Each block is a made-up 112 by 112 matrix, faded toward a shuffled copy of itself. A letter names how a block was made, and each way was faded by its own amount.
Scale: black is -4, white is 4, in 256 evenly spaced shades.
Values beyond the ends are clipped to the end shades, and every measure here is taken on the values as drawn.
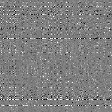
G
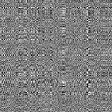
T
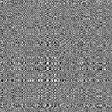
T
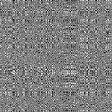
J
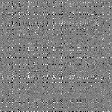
G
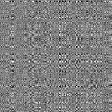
T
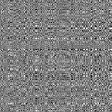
T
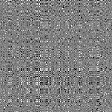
J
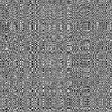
T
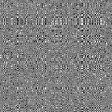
J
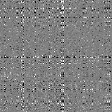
G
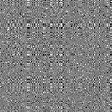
J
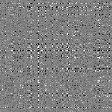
G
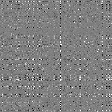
G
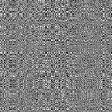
T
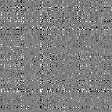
G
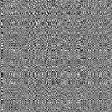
T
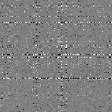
G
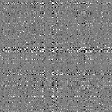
G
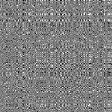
J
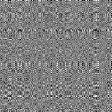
T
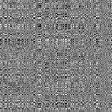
T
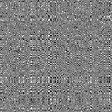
J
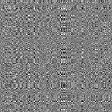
T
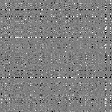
G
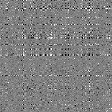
G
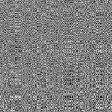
T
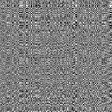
T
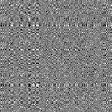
J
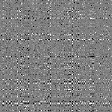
G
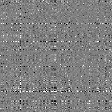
G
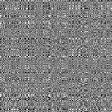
T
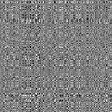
T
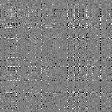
G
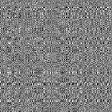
T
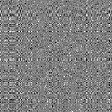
J
